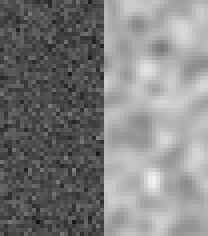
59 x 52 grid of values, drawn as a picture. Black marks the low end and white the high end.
The table splits into one row of 2 panels. Panel 1,1: low, fine-grained. Panel 1,2: high, blotchy.
